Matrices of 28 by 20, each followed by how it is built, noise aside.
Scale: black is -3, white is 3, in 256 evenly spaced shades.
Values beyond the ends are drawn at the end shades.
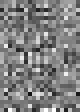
low rank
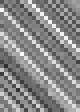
Toeplitz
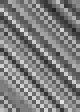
Toeplitz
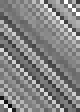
Toeplitz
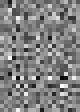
low rank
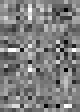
low rank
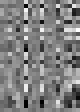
low rank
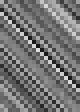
Toeplitz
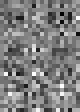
low rank
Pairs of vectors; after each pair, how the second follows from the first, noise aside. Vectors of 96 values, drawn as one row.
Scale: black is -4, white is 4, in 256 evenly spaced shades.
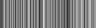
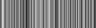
wrapped around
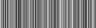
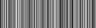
negated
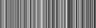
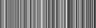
copied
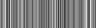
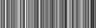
shuffled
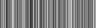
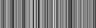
negated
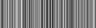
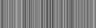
shrunk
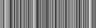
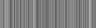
shrunk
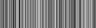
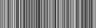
negated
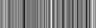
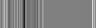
partly zeroed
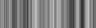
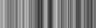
wrapped around
